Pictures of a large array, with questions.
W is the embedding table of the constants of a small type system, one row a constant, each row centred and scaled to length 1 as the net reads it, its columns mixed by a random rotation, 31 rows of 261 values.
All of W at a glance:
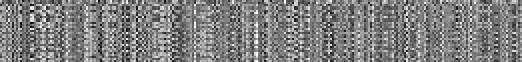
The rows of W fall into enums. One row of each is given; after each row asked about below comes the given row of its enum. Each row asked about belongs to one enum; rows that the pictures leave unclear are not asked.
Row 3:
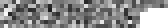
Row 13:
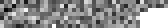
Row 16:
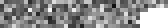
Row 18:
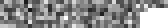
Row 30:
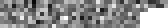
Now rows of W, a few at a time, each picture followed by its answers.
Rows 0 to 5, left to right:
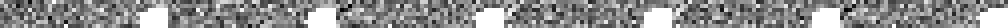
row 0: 16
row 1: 16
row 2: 13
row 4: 3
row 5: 13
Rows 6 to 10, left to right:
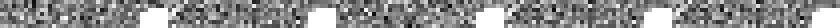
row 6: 30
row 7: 3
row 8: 16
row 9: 3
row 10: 3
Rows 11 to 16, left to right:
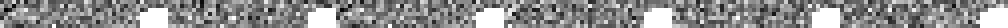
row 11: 13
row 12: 30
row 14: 3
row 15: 18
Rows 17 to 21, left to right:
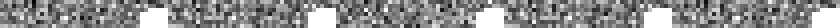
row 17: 30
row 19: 16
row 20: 18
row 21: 30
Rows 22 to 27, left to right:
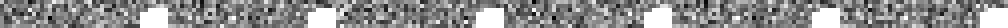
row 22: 16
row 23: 30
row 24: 3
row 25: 16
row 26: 30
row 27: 18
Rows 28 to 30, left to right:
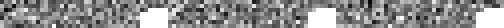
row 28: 13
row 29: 3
